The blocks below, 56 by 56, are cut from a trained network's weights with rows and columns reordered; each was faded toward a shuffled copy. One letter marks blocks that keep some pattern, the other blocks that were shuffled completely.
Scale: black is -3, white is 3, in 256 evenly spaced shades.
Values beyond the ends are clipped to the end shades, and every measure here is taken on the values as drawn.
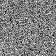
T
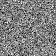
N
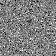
N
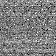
T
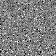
T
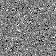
T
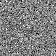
N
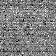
T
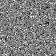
N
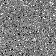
N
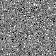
N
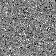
N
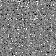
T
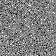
N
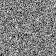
N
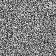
N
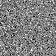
N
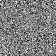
N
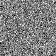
N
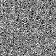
T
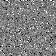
T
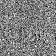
T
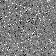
N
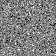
N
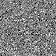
T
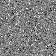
N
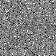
T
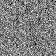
T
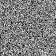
N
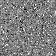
N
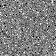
N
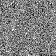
T
